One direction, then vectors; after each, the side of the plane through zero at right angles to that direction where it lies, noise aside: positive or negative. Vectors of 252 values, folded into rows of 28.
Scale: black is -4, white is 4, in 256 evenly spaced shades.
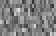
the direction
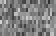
positive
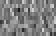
negative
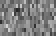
negative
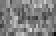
negative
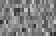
negative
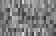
negative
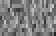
negative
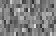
positive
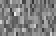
positive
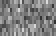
positive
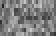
negative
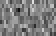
negative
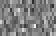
positive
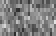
negative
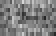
negative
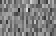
negative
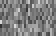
positive
